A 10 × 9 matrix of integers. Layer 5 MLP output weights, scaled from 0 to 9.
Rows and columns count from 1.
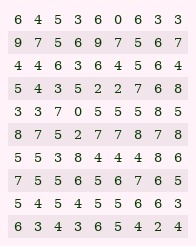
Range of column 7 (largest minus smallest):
4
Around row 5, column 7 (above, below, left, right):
7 8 5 8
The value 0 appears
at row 1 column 6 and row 5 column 4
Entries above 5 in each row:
3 7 3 3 2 7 3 5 2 2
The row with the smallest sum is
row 1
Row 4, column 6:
2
